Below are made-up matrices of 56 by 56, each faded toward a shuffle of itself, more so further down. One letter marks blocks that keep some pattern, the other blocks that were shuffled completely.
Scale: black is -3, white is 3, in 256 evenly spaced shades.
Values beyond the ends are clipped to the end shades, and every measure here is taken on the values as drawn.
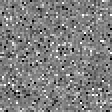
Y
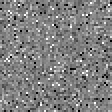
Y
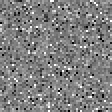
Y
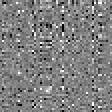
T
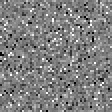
Y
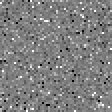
Y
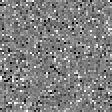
Y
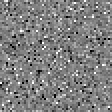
Y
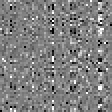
T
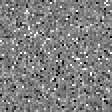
Y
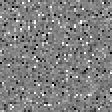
Y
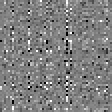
T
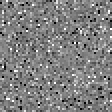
Y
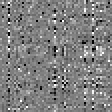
T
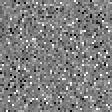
Y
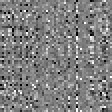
T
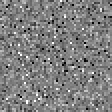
Y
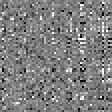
T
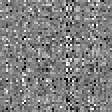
T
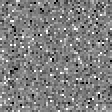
Y
